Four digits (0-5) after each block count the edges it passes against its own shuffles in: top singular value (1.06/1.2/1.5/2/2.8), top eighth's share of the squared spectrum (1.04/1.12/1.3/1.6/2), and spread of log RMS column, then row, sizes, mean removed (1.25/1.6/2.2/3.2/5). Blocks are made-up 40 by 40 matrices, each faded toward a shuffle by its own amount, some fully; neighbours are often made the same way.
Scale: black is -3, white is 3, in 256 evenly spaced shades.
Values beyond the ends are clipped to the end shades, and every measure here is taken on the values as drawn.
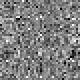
3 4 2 2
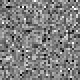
3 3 1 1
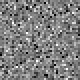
0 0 0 0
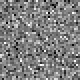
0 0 0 0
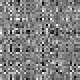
4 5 3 3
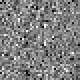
2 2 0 1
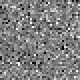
0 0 0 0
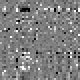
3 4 2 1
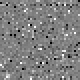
1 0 0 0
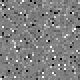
1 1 0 0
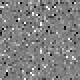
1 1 0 0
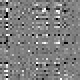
4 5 3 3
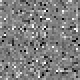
3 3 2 1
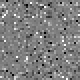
2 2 1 1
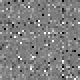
3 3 1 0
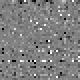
3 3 1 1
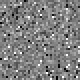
2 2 0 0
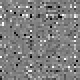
3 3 2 2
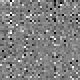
3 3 2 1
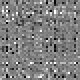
4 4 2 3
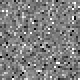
0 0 0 0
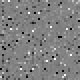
1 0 0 0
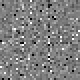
3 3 1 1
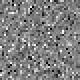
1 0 0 0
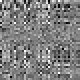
4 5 3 3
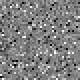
0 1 0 0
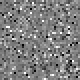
2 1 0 0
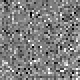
2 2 1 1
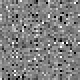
3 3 2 1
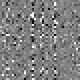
4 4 3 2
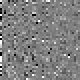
4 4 2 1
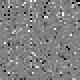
2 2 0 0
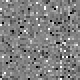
2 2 1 0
